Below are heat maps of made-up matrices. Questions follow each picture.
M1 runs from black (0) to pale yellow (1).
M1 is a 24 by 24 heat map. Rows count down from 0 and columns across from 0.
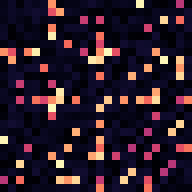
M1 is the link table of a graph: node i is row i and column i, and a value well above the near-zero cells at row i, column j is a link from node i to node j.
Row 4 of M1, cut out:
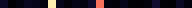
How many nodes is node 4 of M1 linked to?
2
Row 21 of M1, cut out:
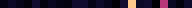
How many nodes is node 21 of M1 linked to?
2
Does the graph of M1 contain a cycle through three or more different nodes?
yes
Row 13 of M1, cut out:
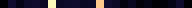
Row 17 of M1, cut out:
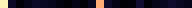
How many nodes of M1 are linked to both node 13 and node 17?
1
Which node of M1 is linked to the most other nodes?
node 12
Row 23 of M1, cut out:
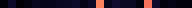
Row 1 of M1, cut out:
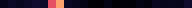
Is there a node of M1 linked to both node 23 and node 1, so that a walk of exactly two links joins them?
no
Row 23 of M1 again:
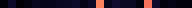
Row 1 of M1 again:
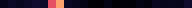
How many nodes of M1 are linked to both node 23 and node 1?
0
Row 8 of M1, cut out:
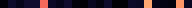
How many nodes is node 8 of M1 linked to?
3
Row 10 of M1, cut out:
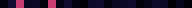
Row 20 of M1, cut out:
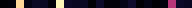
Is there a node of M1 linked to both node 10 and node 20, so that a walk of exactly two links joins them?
yes
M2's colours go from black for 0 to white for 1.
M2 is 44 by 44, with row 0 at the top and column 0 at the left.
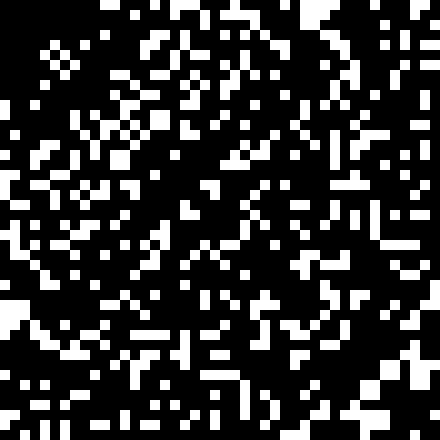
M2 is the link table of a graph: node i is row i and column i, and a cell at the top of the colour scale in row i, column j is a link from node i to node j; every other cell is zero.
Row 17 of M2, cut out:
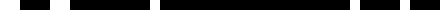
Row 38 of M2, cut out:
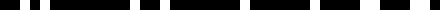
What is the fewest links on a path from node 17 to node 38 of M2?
3
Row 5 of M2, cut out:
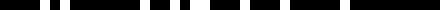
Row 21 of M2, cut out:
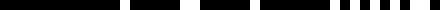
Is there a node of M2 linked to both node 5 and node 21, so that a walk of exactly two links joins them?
yes
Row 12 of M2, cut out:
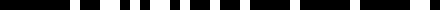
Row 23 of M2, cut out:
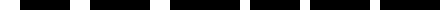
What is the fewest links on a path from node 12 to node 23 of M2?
2
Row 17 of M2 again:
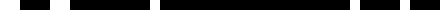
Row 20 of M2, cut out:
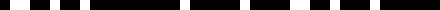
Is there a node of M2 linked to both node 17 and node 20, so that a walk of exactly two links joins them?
yes
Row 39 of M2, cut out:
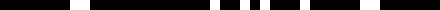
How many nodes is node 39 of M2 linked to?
8
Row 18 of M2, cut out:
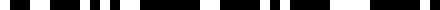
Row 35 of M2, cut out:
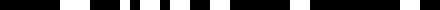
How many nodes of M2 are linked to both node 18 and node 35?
3
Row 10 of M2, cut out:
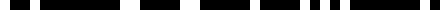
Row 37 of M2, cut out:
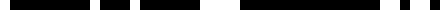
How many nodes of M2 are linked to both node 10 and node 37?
3
